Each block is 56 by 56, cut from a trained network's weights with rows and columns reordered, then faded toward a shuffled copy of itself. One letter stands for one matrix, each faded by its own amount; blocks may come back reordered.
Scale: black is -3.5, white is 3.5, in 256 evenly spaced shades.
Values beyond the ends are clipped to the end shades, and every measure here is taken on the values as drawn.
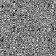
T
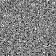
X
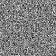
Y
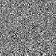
T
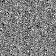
X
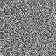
Y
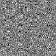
T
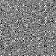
T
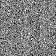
X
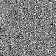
X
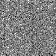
X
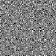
T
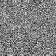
Y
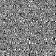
T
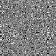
T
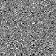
T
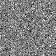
X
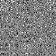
T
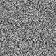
Y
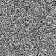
Y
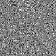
T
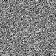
Y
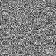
Y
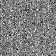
X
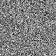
Y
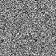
Y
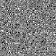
T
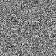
Y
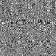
T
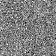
X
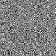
T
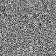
Y
